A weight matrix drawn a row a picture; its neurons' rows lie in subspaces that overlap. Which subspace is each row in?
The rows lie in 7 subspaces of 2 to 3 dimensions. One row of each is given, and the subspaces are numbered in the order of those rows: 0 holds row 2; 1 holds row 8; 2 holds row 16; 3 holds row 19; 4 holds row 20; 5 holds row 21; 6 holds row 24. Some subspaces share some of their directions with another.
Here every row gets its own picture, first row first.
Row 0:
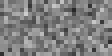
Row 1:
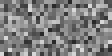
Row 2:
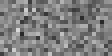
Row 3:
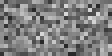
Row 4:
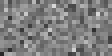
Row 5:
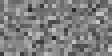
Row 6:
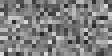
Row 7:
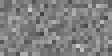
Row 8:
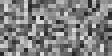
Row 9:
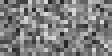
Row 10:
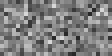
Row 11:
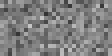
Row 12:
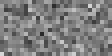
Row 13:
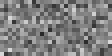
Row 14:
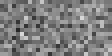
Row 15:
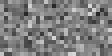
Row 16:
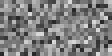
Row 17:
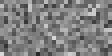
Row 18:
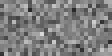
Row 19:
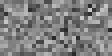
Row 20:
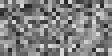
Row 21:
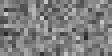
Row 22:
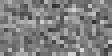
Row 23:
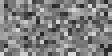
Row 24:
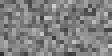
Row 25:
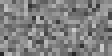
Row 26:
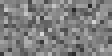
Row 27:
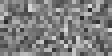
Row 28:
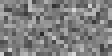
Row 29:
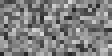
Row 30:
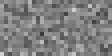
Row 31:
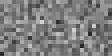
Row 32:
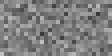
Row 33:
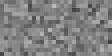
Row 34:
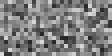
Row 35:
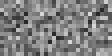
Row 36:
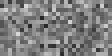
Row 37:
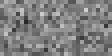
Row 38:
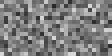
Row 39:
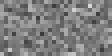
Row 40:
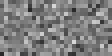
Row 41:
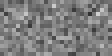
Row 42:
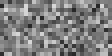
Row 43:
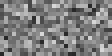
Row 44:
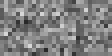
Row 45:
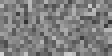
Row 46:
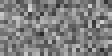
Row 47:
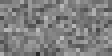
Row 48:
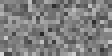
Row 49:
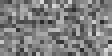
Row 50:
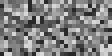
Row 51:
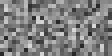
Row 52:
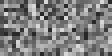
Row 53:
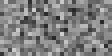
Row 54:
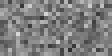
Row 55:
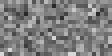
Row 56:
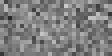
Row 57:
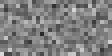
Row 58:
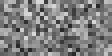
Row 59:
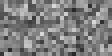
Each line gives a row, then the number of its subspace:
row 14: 0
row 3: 0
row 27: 3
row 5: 2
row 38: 6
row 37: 6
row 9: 0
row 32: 0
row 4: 3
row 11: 4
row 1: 2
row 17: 6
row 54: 4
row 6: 3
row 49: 1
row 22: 1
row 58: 5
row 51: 1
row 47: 6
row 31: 1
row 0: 0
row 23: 5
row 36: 4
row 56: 0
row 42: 4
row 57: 3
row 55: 3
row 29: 6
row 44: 6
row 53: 0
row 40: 2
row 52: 5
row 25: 1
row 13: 3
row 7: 2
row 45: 6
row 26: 5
